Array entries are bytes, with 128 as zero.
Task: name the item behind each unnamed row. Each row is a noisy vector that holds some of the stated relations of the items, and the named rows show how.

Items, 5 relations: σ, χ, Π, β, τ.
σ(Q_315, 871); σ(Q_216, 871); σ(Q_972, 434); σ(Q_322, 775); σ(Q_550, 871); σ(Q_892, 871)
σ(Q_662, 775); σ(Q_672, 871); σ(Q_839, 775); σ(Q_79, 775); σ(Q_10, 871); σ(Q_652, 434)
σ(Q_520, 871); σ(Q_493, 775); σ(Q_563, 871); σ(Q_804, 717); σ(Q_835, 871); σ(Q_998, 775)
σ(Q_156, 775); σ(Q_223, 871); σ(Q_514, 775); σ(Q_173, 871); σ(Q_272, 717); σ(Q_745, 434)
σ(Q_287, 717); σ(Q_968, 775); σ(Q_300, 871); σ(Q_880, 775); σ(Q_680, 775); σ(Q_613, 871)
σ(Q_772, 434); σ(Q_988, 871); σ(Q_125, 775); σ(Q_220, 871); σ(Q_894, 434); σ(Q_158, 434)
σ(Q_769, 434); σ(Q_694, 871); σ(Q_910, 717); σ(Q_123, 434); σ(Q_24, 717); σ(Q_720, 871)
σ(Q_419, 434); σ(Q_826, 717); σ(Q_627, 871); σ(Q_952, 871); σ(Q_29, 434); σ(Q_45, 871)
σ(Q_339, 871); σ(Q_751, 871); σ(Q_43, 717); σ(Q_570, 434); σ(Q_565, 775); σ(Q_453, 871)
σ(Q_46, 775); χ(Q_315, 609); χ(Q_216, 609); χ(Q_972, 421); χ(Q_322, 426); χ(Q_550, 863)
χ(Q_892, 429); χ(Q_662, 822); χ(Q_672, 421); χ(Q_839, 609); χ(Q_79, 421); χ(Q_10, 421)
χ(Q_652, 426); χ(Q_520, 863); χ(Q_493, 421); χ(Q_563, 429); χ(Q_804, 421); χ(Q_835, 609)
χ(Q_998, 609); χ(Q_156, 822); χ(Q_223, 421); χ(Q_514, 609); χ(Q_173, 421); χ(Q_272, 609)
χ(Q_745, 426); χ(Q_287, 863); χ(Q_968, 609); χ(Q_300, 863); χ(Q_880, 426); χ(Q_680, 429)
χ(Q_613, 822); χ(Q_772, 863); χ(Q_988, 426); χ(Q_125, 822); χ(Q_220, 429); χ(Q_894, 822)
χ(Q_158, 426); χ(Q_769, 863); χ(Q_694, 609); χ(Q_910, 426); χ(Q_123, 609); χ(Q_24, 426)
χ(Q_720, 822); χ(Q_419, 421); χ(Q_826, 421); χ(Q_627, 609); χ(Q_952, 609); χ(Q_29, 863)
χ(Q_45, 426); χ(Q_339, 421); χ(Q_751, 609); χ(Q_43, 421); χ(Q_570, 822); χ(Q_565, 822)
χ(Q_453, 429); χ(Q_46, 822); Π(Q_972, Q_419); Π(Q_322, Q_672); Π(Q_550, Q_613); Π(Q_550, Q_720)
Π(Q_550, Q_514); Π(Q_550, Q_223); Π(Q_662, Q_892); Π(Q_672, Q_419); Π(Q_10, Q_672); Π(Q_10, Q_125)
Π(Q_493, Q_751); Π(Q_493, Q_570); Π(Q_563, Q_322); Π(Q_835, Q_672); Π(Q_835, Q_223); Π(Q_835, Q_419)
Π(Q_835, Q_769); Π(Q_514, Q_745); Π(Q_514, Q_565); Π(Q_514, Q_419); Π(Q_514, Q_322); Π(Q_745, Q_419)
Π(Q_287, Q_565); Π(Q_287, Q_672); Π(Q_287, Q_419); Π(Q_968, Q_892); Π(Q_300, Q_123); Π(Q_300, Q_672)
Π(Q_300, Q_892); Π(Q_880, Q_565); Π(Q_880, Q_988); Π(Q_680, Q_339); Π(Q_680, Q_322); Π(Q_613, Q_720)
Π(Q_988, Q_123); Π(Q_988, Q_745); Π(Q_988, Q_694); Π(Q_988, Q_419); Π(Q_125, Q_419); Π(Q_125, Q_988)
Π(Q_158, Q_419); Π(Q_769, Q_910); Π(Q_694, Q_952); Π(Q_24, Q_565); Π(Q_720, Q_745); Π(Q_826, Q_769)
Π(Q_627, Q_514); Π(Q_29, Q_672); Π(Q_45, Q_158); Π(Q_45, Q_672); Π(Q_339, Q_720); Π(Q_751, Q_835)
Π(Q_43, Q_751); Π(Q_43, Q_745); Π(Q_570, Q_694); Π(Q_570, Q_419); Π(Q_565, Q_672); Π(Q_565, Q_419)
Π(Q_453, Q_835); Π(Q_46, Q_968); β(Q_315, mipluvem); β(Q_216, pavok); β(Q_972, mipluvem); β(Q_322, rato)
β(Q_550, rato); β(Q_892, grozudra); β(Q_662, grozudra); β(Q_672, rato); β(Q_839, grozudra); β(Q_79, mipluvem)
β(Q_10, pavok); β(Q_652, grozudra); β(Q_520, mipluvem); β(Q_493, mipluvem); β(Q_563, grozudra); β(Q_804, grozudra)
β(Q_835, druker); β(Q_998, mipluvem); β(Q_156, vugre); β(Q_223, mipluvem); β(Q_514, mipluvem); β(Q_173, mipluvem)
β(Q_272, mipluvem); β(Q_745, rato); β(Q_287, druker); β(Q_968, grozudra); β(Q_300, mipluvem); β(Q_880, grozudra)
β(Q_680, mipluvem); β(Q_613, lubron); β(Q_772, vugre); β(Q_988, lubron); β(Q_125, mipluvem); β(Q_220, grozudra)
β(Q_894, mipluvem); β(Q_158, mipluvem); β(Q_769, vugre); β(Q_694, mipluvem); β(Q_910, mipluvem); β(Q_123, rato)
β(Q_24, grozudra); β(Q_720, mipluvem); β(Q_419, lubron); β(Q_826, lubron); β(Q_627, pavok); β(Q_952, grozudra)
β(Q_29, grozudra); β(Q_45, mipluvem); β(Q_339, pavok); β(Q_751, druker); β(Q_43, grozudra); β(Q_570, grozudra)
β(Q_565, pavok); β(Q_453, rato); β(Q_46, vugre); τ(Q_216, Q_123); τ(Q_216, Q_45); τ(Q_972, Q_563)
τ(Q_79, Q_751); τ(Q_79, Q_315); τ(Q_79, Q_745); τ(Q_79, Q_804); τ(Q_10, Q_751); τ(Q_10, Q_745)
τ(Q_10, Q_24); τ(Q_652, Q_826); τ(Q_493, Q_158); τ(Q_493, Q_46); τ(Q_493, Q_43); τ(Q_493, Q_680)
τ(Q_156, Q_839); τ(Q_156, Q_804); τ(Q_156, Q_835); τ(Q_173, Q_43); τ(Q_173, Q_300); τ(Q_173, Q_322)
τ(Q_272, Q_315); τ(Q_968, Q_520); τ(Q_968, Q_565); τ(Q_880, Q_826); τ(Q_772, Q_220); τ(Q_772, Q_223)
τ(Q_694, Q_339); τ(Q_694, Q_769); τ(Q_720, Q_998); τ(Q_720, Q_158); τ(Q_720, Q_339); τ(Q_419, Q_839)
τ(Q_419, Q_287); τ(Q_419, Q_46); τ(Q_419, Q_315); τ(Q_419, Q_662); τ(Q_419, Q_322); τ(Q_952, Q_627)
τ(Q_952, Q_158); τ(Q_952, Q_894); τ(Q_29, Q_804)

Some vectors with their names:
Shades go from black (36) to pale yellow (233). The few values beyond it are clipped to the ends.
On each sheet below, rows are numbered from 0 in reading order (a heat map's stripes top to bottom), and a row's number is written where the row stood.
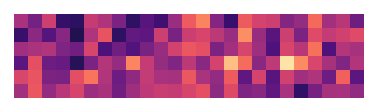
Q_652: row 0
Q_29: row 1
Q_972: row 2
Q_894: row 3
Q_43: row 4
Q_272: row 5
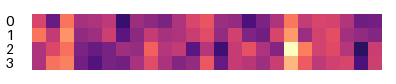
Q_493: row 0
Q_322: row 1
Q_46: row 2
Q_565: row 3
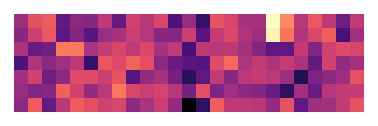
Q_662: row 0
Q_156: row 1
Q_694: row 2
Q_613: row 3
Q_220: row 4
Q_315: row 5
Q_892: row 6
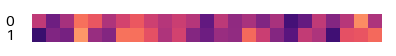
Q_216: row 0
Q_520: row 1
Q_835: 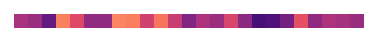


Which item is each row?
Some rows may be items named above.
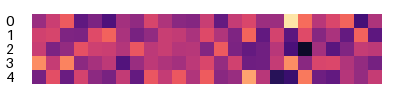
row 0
Q_156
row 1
Q_43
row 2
Q_627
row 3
Q_322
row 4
Q_287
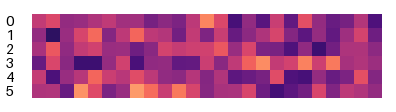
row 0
Q_826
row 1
Q_173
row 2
Q_272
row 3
Q_570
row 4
Q_10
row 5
Q_835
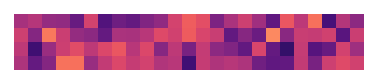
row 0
Q_972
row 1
Q_998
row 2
Q_339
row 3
Q_694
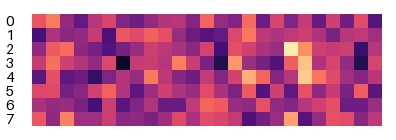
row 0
Q_24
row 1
Q_613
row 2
Q_125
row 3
Q_680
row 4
Q_894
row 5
Q_43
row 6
Q_158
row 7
Q_839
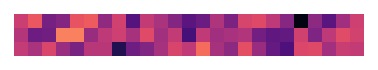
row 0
Q_563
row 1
Q_694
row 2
Q_123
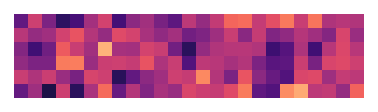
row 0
Q_570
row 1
Q_988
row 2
Q_550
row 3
Q_694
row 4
Q_123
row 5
Q_769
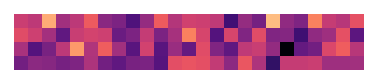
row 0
Q_968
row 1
Q_804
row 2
Q_952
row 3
Q_419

